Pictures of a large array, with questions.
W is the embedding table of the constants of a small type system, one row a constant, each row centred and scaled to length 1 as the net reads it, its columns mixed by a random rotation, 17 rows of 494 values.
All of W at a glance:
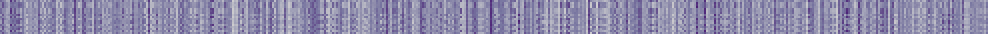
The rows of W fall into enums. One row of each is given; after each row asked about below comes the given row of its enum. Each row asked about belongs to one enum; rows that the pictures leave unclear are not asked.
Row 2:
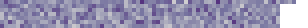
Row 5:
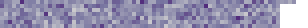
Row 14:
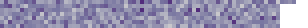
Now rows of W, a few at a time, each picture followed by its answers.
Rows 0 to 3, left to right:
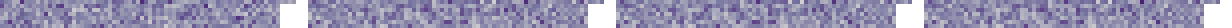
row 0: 5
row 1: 2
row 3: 2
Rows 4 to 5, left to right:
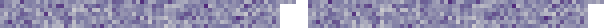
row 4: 5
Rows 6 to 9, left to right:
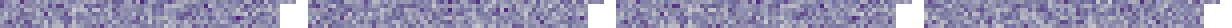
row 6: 5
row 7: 14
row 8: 5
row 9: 2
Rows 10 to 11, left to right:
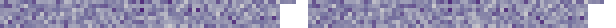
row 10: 14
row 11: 14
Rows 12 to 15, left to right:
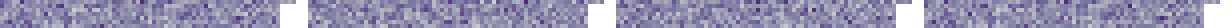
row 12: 5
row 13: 2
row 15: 5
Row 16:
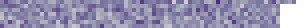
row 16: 2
